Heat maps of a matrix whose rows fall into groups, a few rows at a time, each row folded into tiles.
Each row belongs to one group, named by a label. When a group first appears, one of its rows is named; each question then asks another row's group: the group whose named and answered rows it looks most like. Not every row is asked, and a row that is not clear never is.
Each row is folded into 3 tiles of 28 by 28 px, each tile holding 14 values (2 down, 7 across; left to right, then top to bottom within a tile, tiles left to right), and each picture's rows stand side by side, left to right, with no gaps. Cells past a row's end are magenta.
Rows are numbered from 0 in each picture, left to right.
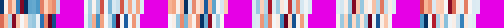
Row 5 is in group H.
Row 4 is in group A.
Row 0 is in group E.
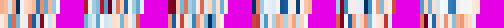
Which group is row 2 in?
H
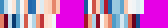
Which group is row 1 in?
E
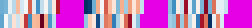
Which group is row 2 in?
A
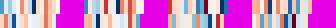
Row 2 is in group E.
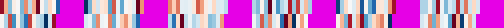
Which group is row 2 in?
H
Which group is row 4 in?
E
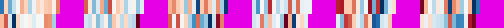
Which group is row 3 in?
A
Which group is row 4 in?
H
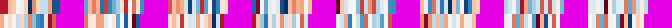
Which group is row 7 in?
A
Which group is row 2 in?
H
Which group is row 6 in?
A
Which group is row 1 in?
E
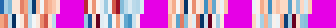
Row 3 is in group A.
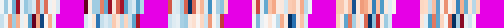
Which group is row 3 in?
H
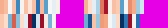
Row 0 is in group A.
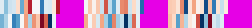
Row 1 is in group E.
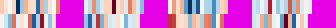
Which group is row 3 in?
A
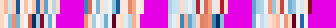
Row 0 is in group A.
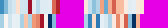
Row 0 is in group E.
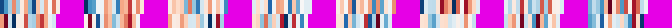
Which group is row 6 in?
A
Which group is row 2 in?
E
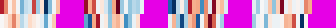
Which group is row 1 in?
H
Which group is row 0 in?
H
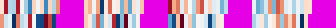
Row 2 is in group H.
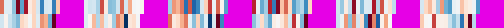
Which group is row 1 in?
A
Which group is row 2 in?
E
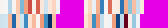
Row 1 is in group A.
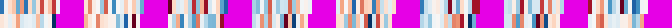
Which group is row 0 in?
E
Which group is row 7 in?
H
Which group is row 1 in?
E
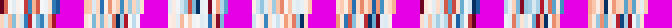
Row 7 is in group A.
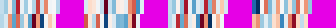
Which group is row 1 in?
E
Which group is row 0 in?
A
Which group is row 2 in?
A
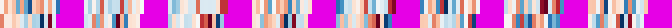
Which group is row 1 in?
A
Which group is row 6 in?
E
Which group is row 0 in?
E
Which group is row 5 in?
E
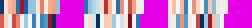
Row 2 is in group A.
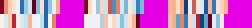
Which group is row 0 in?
H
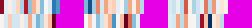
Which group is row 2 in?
A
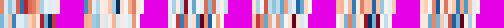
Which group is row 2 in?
A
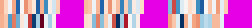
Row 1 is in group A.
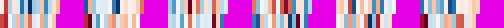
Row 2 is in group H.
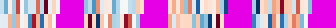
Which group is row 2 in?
E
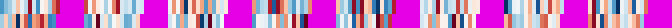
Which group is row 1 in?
H
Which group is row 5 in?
A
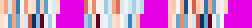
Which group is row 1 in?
H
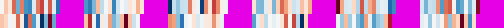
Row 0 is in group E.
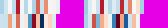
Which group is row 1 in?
A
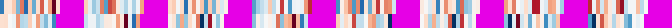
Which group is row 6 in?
H
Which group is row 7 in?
H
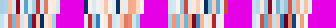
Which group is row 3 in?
A
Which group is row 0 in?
A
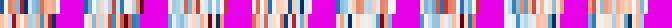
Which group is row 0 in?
E
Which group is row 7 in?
H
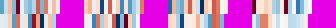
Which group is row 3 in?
H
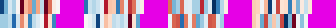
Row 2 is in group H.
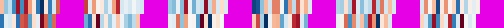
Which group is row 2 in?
A
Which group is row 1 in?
H
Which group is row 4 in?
A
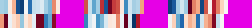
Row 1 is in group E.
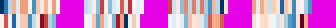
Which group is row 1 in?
A
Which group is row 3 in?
E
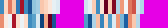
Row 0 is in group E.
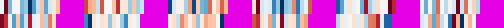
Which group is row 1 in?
H
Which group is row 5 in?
A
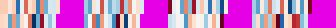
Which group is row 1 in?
A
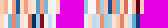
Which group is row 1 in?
E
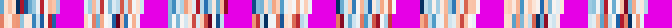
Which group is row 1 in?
A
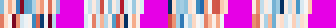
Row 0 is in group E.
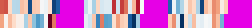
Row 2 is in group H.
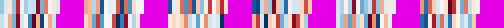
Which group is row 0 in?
A
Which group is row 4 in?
A
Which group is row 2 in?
E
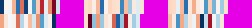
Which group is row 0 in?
E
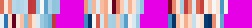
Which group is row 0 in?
H
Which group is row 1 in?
H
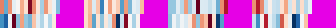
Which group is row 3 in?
H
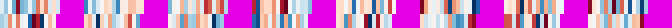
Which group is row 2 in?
E
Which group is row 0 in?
A
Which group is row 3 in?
H
